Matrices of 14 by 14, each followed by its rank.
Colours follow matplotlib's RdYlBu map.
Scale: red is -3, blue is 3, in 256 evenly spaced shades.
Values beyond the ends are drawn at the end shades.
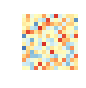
full rank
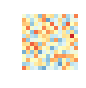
full rank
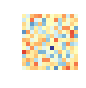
full rank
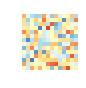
full rank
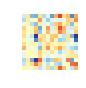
three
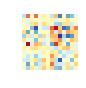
three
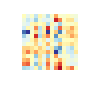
three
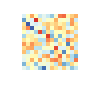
full rank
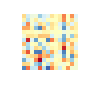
three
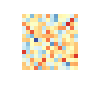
full rank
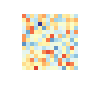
full rank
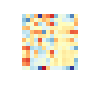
three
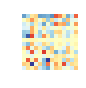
three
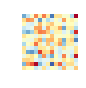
three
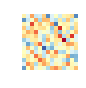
full rank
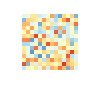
full rank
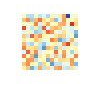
full rank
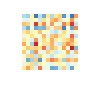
three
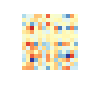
three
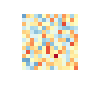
full rank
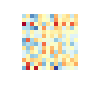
three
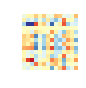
three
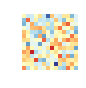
full rank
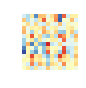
three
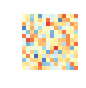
full rank
